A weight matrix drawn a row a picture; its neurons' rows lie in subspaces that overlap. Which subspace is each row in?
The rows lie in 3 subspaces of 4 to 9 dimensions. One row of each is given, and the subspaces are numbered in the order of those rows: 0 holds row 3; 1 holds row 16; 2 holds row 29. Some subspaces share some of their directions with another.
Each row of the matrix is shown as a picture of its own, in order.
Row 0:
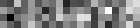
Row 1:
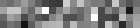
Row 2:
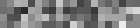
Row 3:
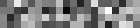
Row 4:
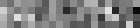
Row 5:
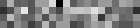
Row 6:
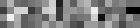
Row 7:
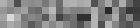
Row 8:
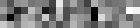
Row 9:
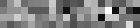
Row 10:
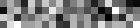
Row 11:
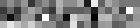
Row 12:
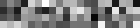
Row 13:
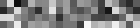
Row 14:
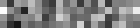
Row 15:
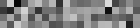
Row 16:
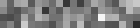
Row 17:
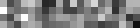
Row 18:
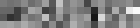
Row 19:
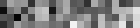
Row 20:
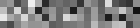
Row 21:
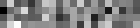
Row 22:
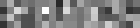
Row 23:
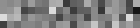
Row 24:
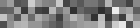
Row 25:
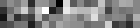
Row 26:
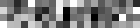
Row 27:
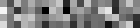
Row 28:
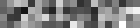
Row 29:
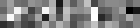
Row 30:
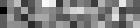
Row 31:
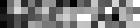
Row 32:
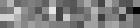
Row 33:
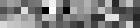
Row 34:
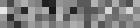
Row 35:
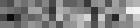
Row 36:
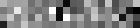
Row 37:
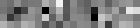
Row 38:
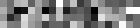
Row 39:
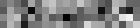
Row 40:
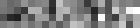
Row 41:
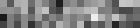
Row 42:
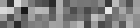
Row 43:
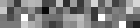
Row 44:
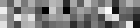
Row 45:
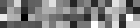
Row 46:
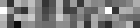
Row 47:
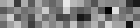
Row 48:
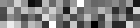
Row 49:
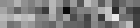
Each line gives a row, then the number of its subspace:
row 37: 1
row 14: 2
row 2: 0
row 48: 1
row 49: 0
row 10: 1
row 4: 2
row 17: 1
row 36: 1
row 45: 1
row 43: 1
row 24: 1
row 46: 2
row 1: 1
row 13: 1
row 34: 2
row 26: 1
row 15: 1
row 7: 0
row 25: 1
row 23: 1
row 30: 1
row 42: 1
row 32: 1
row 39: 1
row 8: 2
